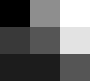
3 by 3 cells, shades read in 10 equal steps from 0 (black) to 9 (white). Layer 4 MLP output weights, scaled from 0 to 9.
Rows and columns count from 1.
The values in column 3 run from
3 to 9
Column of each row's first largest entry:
3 3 3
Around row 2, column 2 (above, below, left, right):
5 1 2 8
